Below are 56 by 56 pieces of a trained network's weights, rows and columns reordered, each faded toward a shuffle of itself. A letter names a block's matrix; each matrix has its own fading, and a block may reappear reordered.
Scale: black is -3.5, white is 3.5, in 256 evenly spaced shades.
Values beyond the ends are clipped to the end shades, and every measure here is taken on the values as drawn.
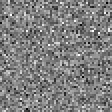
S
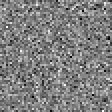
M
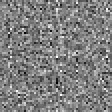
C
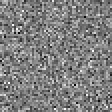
M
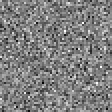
M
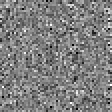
C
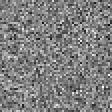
S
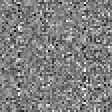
C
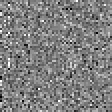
C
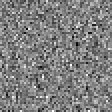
S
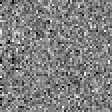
C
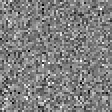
C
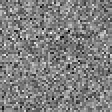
S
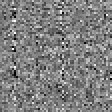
C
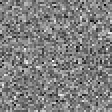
S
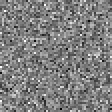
M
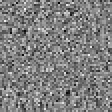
S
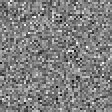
M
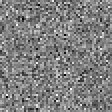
C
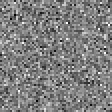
M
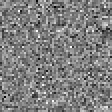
S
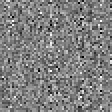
C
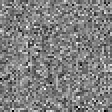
S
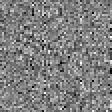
C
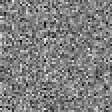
C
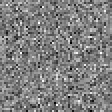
C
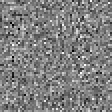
C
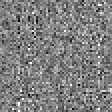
C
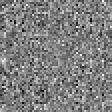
C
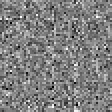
C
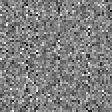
C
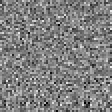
S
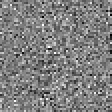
C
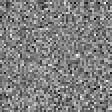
S
